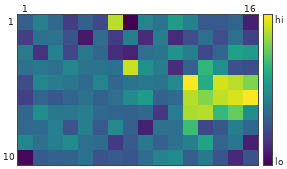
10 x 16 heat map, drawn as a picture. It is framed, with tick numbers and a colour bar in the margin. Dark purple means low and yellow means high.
The ninth with the highest average is the middle right. The middle left is the smoothest part. Values change most from cell to cell in the top middle. The values are skewed, with a long tail toward high values. There are no regular stripes. In the middle right lies a patch that is higher than the rest.
